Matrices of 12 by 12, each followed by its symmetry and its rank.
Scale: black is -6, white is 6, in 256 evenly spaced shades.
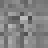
neither, rank two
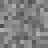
neither, full rank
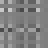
neither, rank one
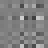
neither, rank one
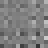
antisymmetric, rank two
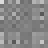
symmetric, rank two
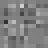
antisymmetric, rank two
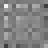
symmetric, rank two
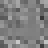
antisymmetric, rank two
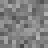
neither, full rank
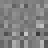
neither, rank two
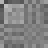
symmetric, rank two
